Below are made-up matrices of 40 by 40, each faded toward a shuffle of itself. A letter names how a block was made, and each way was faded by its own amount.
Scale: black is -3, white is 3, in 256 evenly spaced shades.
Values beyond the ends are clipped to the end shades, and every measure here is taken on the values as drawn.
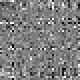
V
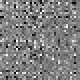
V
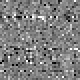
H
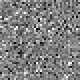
H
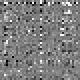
V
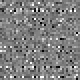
V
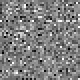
H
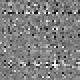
V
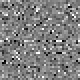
H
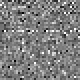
H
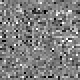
H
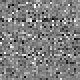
H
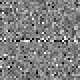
H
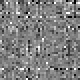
V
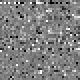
H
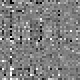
V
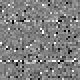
H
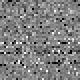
H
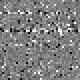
H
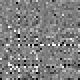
V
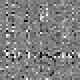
V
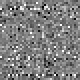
H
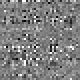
V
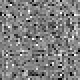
H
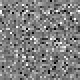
H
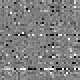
V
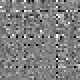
V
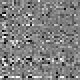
V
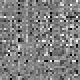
V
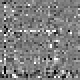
V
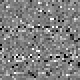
H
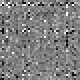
V
